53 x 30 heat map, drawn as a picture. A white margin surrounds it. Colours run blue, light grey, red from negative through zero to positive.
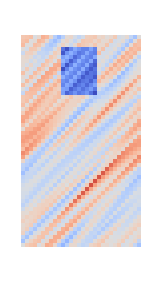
In the top middle lies a patch that is lower than the rest. No overall slope runs across the table. The top middle is the ninth with the lowest average.
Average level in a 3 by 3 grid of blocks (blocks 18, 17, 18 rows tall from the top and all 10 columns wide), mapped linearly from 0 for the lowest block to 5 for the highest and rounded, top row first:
5 0 4 / 5 3 5 / 4 4 3
